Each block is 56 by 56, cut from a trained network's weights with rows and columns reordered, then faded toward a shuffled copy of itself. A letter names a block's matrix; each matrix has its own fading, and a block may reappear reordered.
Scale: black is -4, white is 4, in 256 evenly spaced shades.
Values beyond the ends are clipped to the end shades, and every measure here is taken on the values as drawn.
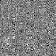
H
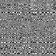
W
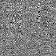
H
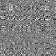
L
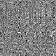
H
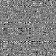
L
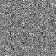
H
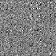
H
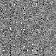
H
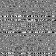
W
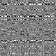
W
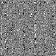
H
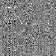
H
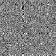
H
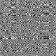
L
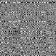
L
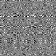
L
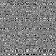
L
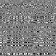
W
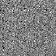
H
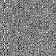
H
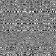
W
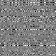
W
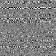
W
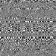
W
